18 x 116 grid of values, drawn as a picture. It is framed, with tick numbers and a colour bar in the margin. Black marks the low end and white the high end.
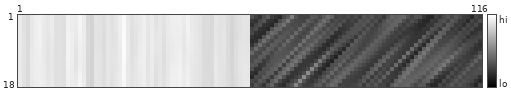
It is made of 1 by 2 panels. Panel 1,1: very high, streaked downward, faint in contrast. Panel 1,2: low, slanting up to the right.
